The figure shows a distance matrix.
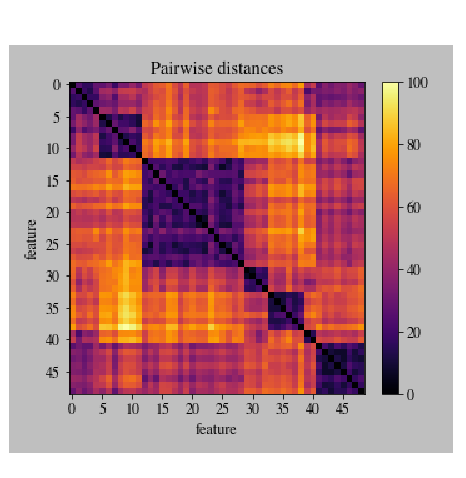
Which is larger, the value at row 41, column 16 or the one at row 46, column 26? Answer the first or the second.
the first
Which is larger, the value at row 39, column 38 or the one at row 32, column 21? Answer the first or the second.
the first
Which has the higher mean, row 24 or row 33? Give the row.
33
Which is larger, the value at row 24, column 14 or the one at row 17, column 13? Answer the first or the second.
the first
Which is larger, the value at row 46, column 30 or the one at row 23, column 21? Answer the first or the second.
the first
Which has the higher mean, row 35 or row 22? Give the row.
35
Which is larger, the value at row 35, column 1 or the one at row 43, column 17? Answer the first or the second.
the first
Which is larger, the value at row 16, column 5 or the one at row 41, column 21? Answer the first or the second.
the first
